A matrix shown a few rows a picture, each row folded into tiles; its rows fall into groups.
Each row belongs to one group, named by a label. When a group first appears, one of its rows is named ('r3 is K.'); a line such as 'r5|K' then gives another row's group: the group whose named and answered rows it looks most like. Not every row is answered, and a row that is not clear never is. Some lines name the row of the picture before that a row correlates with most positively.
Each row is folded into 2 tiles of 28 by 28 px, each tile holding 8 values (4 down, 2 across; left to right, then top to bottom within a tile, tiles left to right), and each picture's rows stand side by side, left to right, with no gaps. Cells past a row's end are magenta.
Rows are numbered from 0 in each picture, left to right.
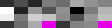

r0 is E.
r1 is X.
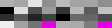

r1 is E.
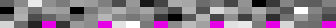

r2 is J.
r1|X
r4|J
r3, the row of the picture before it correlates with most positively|1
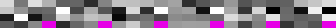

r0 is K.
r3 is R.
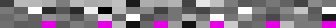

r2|K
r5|R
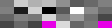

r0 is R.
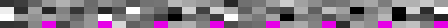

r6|X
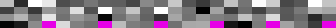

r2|R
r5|R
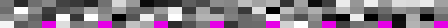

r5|J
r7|K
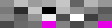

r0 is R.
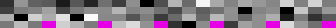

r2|J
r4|X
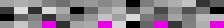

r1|X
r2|K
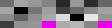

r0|X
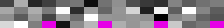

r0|J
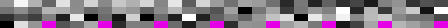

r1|K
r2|K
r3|K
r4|X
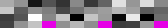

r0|E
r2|K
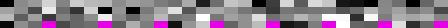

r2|X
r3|E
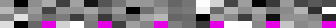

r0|K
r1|J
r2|X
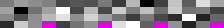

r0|X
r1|E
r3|K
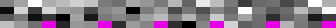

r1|K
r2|X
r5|R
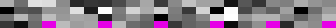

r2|R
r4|E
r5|X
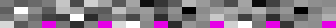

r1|K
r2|J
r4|J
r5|X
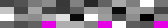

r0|E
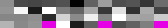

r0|R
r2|E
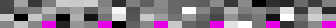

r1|K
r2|E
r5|E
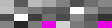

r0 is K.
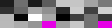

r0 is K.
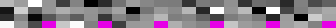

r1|J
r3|R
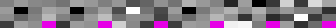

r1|X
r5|K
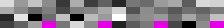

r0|K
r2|E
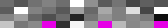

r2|R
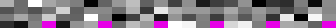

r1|E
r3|J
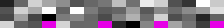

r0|R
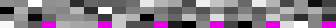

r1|R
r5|J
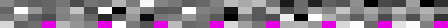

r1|R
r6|J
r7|J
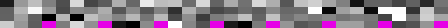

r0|R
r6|R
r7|E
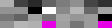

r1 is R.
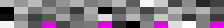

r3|J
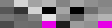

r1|X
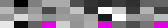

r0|K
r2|E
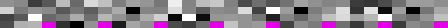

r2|X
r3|K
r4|R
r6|E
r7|X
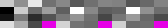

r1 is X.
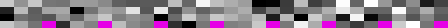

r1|X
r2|R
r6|K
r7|J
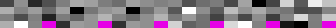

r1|X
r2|X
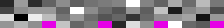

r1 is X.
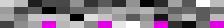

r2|J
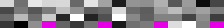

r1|K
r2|E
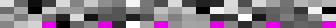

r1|K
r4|K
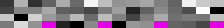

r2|X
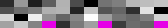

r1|E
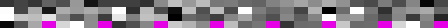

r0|E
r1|J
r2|E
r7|J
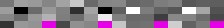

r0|X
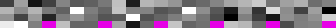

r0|J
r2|K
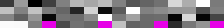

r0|J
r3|K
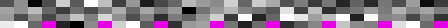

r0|J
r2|J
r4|K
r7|J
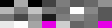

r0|J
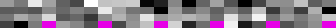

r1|R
